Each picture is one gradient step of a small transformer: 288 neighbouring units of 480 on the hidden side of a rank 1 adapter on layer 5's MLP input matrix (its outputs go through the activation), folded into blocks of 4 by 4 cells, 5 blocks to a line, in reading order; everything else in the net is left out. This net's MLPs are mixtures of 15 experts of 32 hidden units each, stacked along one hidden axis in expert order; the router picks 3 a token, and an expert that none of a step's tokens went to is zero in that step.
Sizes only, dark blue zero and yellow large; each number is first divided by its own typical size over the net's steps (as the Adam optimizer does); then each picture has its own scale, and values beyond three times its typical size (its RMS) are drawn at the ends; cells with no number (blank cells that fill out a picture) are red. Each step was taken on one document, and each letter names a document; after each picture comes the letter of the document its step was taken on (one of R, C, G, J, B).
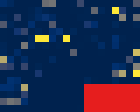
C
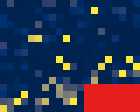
C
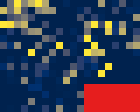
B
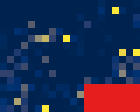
C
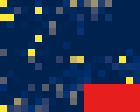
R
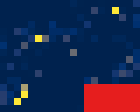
C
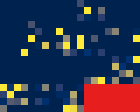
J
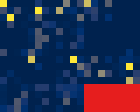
R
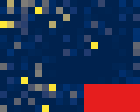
B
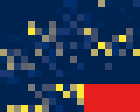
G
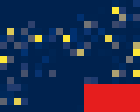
C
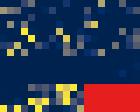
B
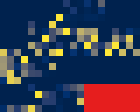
G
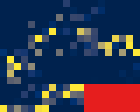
G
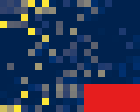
B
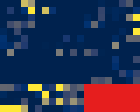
J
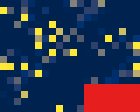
B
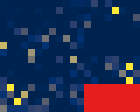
R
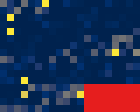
R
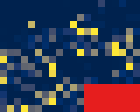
G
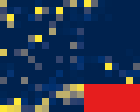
R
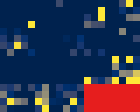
J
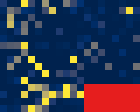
B
